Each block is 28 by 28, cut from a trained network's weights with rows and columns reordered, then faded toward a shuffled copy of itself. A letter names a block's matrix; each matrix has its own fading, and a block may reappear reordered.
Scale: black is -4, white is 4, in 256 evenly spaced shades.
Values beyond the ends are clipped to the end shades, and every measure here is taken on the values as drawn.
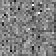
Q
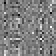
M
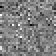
M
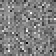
Q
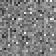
Q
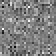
M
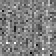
Q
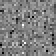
Q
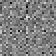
M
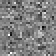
M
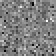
Q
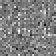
Q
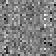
M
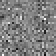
M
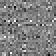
M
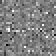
Q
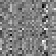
M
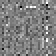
M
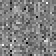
Q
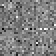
Q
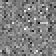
Q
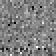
Q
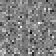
Q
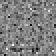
Q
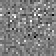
Q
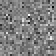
M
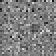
Q
